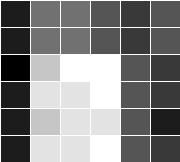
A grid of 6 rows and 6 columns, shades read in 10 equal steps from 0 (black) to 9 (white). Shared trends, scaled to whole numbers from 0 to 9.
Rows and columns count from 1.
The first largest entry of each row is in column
2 2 3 4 3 4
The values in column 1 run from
0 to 1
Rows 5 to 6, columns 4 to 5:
8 3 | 9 3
